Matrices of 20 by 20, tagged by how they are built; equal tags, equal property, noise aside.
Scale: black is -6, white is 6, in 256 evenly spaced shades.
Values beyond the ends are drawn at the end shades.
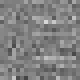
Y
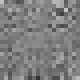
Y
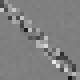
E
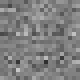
Y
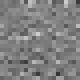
Y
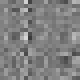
Y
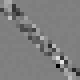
E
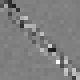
E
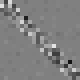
E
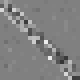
E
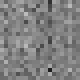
Y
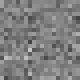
Y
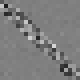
E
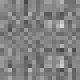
Y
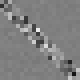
E
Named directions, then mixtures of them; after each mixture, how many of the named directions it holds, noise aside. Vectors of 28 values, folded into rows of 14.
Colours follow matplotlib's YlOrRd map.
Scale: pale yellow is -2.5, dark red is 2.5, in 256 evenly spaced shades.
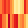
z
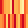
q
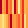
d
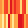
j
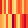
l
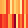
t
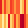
three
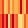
one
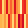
three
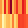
three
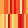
one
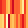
three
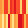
one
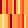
one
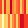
two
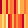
three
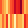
three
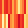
three
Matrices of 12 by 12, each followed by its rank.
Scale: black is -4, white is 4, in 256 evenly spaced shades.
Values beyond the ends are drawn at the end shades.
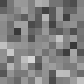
full rank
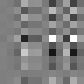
one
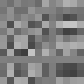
two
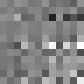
two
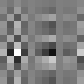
one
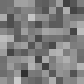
full rank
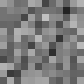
full rank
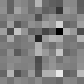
two
